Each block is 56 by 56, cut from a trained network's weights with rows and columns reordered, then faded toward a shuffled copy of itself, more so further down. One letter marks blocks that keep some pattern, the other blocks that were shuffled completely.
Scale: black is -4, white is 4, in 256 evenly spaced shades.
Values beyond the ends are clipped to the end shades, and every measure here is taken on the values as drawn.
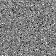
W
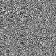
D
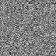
D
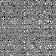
D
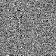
D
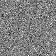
W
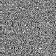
D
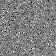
W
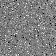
W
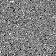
W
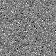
W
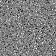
W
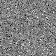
W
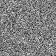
W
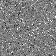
W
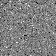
W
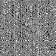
D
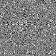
D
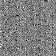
D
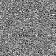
D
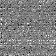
D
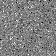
W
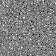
W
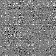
D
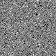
W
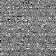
D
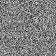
D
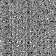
D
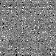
D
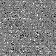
D
